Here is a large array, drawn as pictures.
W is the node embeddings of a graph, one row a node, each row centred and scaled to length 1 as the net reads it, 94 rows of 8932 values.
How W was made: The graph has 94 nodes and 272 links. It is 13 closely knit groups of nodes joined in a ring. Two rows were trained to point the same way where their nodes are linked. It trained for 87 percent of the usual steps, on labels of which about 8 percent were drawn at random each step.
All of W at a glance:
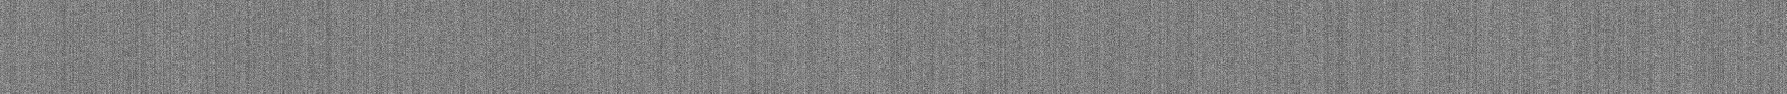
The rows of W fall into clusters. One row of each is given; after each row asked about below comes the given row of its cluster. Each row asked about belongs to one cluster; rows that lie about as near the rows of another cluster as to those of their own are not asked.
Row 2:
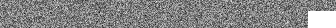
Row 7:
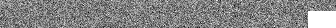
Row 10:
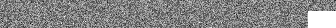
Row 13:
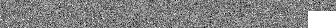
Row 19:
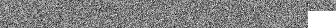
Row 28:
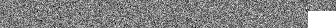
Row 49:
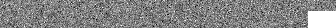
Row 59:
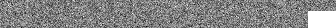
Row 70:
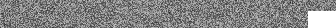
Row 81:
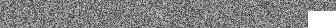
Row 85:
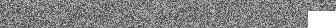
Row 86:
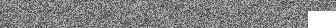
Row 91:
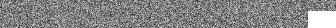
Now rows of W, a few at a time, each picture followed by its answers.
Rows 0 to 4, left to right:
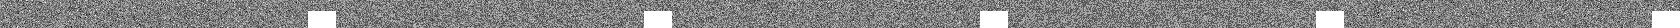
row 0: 81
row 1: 28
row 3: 86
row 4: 28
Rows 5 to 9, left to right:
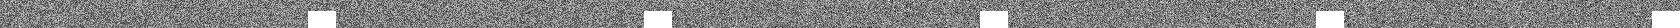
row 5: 86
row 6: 10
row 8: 28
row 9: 91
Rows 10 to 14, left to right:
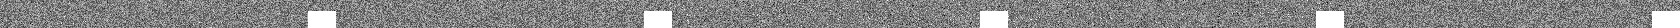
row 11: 10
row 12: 7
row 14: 59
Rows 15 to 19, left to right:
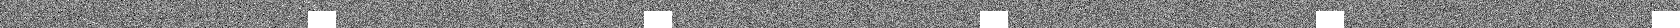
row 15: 85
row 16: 28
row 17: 2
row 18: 81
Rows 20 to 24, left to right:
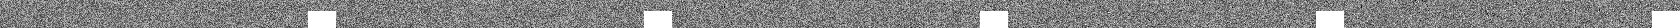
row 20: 19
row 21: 70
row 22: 10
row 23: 59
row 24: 19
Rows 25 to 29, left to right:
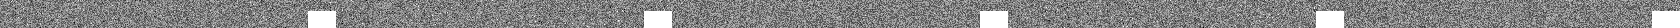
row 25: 81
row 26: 13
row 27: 81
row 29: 2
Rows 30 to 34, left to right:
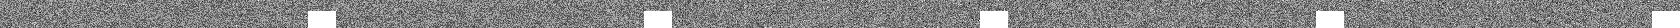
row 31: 7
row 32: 2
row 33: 13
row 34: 28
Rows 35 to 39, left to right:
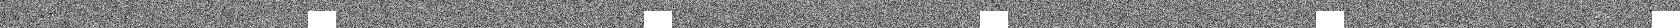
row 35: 49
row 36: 91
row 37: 85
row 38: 81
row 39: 28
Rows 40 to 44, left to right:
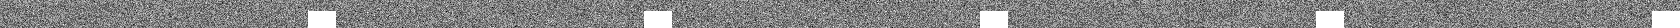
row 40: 85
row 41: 7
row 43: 70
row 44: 91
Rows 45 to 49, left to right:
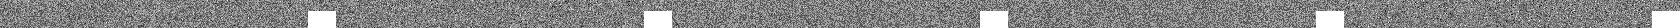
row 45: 85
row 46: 59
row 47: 81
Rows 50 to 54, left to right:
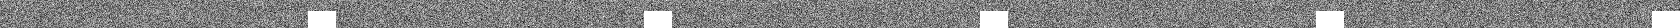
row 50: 19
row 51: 10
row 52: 85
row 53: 19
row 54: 28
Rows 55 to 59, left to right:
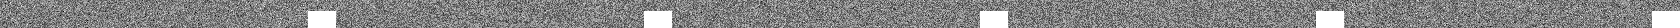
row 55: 19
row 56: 70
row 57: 59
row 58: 81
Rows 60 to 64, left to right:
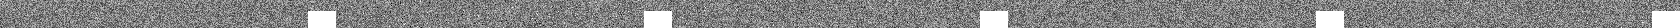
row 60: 7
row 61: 19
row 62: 49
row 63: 49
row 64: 7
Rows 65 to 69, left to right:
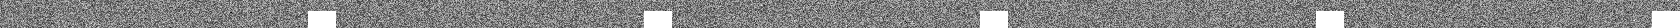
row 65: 91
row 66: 10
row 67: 91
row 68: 2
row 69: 10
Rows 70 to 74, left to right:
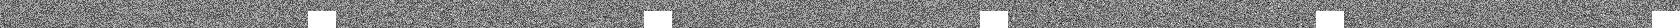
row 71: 49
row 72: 19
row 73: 10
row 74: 7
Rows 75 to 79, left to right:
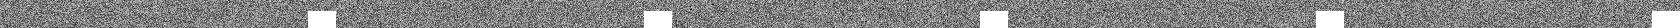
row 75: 70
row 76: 19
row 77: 70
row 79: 10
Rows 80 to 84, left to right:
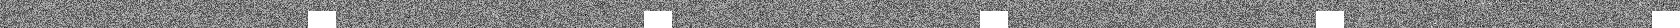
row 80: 13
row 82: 13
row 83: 7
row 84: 86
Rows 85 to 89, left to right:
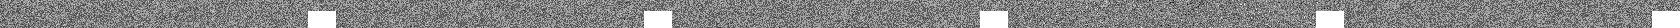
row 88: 7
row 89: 13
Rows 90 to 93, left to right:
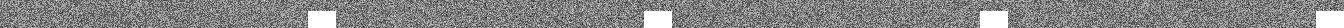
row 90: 86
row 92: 86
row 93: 86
